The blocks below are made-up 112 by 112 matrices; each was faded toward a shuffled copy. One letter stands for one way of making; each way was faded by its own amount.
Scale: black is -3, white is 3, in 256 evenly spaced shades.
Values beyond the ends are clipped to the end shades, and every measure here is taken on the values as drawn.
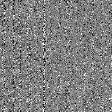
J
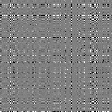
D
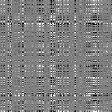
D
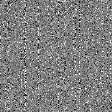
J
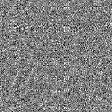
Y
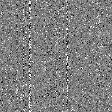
J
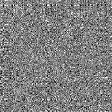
Y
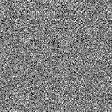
Y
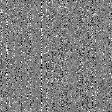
J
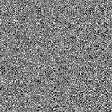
Y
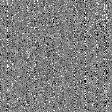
J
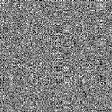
Y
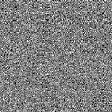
Y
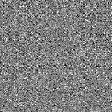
Y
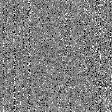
J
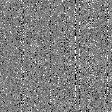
J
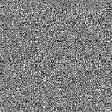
Y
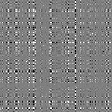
D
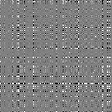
D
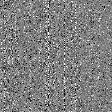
J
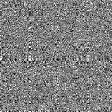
Y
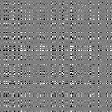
D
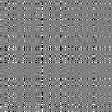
D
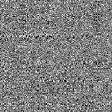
Y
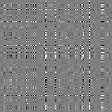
D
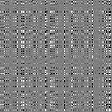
D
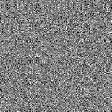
Y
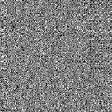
Y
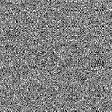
Y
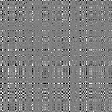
D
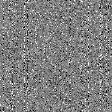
J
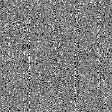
J
